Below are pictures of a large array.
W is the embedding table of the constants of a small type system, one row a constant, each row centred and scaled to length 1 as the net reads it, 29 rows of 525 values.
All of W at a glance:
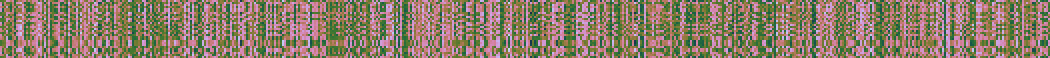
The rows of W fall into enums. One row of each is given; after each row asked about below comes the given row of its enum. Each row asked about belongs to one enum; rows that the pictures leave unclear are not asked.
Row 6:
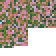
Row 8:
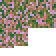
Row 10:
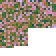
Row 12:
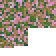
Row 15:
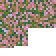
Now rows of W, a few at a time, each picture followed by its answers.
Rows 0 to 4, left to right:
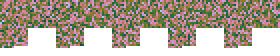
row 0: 6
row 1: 12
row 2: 8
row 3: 15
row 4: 8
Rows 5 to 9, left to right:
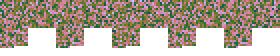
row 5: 8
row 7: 10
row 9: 6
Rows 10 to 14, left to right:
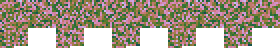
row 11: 8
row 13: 10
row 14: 12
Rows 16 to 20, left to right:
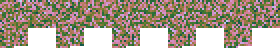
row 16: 10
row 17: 12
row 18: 15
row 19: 15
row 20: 6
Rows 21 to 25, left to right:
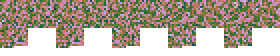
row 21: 6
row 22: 6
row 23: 15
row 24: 12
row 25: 12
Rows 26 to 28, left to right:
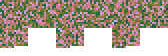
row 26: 8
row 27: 15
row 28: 6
